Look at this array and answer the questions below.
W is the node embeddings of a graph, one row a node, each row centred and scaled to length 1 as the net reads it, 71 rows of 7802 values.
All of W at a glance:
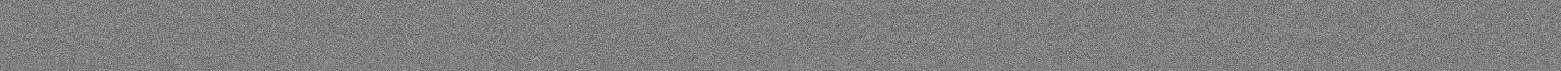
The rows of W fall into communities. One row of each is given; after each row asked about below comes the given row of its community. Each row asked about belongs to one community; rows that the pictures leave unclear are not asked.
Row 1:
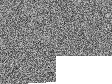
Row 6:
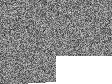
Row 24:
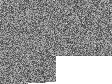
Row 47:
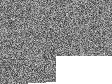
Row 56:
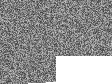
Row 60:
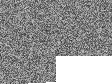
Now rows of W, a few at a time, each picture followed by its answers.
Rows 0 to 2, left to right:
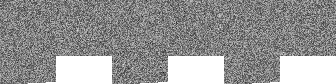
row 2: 1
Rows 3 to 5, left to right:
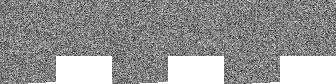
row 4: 56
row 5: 60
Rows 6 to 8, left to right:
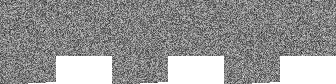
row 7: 24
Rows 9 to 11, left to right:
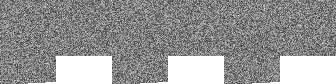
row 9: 47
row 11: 1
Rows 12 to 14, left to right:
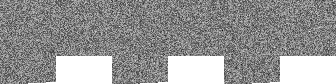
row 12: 47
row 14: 56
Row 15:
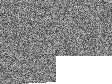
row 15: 60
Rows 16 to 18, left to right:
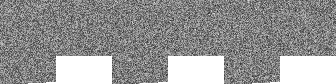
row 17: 1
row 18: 56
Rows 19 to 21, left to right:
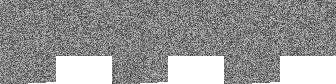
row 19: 24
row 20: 6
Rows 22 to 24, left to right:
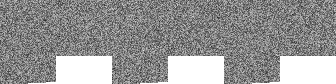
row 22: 47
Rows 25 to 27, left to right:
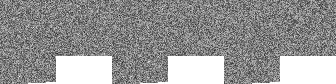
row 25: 47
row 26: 56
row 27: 24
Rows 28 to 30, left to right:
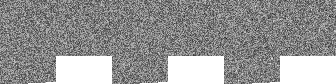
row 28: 6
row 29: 1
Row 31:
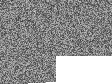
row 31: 6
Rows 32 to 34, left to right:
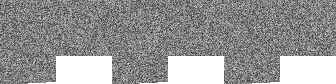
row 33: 24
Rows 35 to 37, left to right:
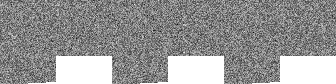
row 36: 60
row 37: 60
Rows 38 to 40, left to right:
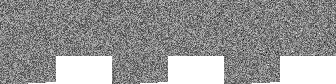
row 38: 24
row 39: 24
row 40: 60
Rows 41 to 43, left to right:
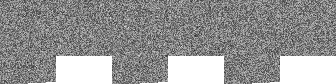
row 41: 6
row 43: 47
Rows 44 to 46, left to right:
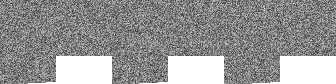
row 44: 6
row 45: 24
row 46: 1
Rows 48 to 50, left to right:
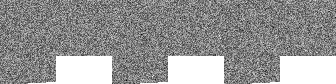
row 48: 1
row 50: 24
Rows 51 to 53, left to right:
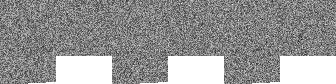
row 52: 1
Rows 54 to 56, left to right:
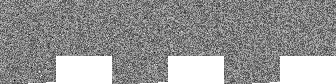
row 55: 60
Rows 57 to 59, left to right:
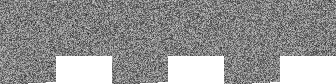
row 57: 6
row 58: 24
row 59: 1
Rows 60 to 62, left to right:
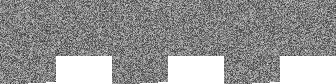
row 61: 1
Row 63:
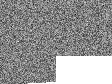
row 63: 1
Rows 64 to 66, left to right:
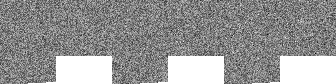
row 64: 56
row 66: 6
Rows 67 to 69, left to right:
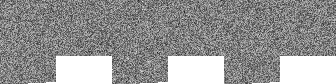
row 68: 56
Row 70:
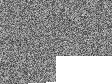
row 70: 24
